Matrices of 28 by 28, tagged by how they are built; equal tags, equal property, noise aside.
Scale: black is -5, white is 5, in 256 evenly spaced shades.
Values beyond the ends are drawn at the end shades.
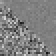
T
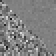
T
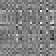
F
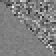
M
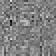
F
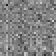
F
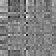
F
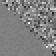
M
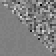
M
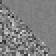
T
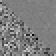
T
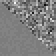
M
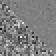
T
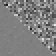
M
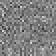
F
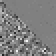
T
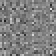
F
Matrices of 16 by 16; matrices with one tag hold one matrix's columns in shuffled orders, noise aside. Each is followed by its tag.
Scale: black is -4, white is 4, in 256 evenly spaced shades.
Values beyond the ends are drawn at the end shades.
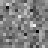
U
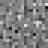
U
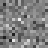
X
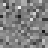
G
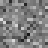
X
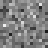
U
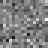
X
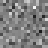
G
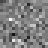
X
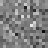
U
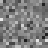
X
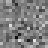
X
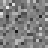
G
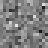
U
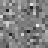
U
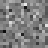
U
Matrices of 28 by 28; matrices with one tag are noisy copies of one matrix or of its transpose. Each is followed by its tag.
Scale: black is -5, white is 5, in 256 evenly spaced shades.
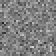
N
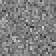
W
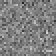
N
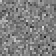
W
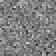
W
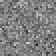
W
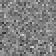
N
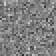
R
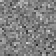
W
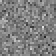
W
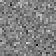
W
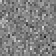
W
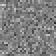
R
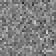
N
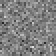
N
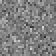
W
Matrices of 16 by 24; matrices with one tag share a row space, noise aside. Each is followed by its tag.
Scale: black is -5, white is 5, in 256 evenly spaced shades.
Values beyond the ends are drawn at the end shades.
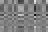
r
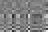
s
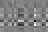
r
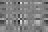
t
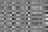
s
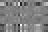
t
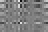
t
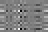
t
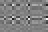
s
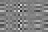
t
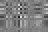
t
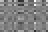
r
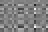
r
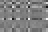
s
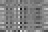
t
